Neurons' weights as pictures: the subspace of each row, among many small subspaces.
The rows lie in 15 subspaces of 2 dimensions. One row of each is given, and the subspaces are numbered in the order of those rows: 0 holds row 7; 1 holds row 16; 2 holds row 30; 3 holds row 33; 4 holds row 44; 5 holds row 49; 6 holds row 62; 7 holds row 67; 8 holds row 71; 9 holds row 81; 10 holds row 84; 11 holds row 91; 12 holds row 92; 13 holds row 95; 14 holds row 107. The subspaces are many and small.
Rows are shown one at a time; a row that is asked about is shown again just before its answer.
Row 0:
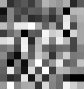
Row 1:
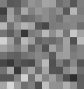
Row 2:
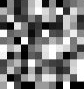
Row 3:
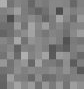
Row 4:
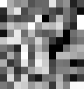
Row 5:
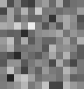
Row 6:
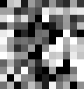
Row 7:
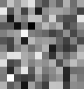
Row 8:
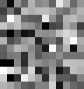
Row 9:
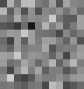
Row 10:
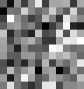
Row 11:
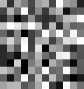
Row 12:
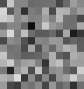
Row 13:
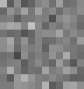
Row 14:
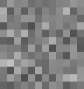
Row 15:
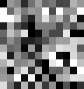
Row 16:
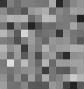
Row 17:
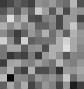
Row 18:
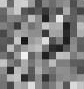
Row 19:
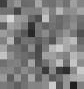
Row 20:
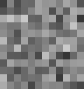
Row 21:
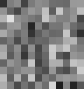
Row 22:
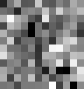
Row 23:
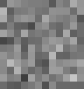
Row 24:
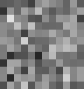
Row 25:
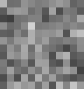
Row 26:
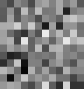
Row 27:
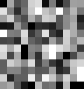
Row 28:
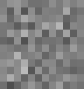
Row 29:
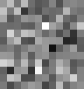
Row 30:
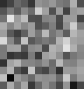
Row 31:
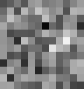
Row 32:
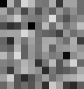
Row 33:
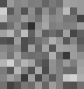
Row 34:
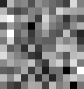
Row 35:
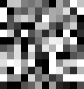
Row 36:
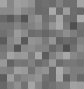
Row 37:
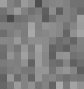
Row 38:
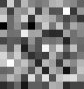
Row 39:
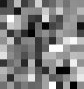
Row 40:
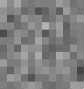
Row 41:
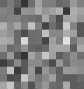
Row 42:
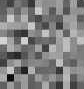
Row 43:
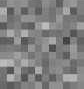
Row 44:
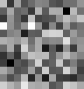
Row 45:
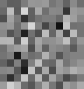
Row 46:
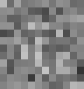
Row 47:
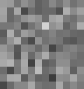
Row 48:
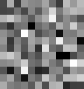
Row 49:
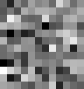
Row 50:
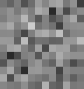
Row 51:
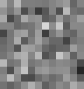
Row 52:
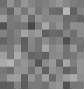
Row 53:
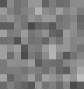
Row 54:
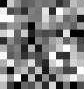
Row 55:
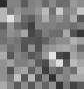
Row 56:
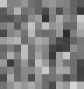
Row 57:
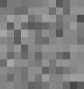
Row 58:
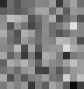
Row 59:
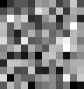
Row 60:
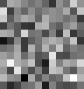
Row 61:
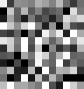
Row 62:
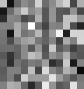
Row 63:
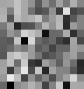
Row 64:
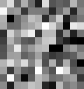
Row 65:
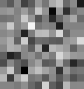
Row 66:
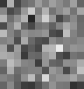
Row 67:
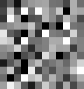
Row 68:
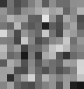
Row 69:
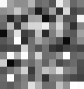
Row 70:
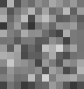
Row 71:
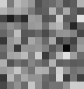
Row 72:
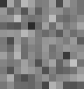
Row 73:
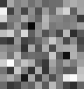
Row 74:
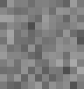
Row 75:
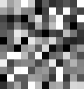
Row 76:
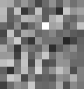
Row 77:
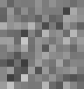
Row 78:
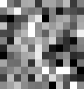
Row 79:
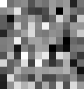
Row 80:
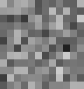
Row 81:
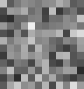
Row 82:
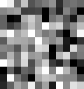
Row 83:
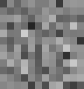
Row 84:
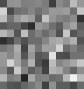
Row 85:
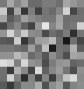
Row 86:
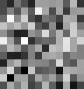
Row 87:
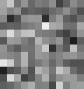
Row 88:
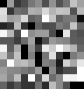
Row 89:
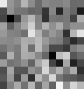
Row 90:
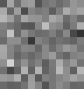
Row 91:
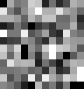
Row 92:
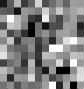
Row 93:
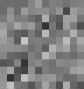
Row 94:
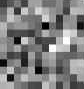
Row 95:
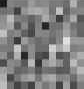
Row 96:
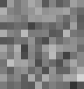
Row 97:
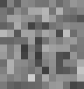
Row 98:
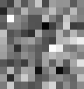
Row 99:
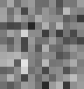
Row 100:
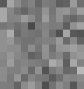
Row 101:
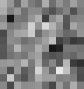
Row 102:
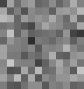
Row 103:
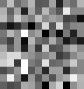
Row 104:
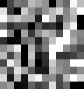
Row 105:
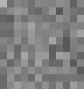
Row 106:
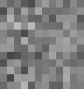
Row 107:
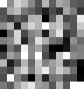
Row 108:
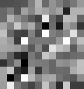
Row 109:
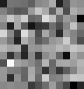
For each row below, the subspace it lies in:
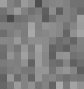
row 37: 9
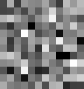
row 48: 8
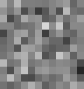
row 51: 7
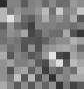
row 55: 5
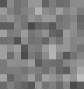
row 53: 11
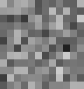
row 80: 8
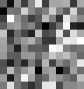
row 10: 6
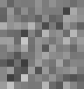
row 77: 14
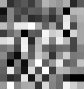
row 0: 11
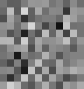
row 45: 7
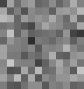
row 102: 13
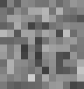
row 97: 7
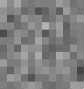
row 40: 7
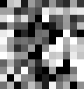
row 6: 6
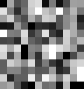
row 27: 11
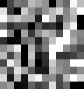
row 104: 10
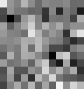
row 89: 5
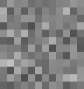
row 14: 3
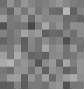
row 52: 4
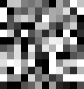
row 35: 10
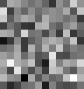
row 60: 10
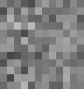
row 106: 0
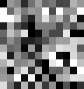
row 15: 5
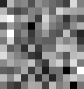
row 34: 12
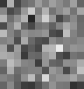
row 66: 4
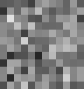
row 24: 0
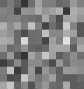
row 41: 4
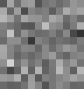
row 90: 13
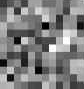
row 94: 3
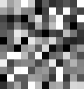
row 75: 8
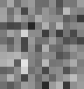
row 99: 1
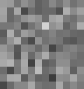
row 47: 13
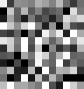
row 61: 14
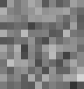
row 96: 11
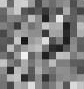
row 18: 4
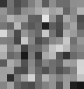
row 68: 14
